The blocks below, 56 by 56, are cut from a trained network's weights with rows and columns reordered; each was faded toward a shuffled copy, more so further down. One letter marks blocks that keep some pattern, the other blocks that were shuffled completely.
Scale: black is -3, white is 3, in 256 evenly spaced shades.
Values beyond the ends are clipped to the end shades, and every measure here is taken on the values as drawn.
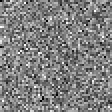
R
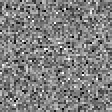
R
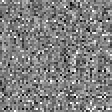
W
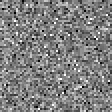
R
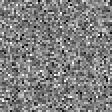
R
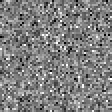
R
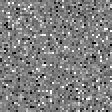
R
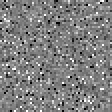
R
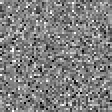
R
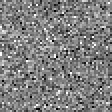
R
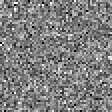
R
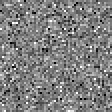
R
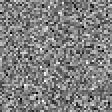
W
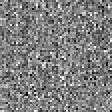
W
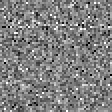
W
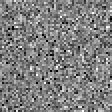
R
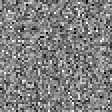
W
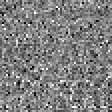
W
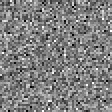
W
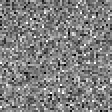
W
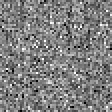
W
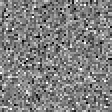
R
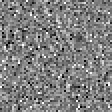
W
